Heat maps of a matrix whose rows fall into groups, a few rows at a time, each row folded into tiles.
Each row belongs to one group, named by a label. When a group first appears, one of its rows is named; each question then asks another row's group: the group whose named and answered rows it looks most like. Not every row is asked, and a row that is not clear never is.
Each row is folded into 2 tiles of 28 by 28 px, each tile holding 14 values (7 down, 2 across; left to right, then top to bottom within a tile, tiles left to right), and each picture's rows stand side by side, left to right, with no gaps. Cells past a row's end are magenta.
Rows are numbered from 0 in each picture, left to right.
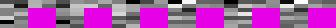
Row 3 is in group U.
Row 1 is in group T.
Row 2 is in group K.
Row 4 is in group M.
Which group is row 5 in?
U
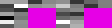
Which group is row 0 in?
M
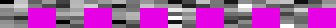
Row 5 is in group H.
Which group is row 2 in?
T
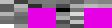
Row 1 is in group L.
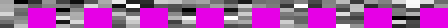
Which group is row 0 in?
K
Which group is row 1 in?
L
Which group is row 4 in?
L
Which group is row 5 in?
M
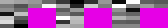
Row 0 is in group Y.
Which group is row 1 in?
L
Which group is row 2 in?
U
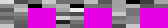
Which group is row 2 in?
K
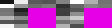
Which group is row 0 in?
U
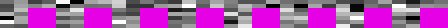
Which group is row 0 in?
M
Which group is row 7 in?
K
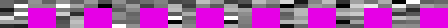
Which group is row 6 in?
T
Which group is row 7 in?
U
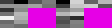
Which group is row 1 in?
T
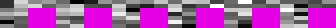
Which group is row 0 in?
T
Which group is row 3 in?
Y
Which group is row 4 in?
Y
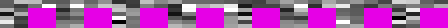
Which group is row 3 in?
H
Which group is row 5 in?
H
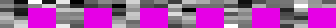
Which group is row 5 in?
H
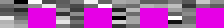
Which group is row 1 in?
Y
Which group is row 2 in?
M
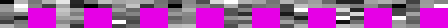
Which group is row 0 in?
T
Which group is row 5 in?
H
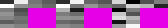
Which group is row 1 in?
U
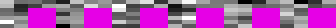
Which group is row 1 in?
U
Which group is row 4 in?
K
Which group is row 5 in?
K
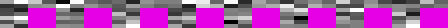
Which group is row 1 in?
U
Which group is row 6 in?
H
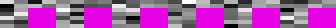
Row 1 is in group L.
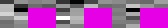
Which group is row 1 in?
L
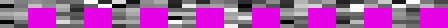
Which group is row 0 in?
T
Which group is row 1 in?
Y
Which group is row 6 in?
T
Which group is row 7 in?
U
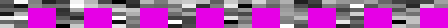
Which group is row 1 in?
H
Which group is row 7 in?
L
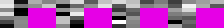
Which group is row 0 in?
K
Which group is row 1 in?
Y
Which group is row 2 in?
M
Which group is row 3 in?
T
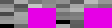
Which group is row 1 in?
T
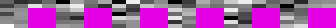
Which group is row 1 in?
T
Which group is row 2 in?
U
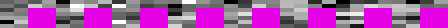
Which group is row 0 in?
L
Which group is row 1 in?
T
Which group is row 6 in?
M
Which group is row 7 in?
K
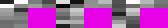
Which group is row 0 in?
U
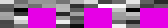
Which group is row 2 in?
U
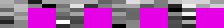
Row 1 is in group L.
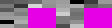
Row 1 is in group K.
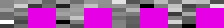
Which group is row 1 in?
T
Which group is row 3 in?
Y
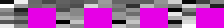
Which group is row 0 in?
U
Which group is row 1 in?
L
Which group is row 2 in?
L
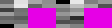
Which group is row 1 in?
T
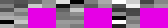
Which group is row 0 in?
L
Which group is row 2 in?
M
